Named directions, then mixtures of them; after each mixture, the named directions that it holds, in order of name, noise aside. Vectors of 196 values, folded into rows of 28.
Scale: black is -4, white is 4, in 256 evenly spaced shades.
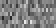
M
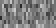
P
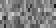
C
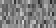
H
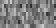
C, P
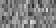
H, M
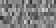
M, P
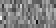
C, H, P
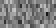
C, P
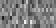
M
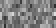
C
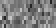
C, H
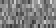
H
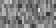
C, P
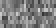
C, M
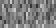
P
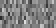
H, M, P
